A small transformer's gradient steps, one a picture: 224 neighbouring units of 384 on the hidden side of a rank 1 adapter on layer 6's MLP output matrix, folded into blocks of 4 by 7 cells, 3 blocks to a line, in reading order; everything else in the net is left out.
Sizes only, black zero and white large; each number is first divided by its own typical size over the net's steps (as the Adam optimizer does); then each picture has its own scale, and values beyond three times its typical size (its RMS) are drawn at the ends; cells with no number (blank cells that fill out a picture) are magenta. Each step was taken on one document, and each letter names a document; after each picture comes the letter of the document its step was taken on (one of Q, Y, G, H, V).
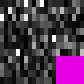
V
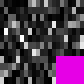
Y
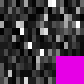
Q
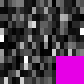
V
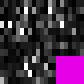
Q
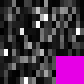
Q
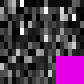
V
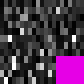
Q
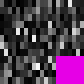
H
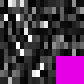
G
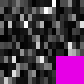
G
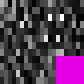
V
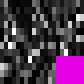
Y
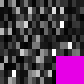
G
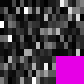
H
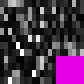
G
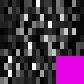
V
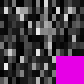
H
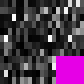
H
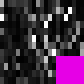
V
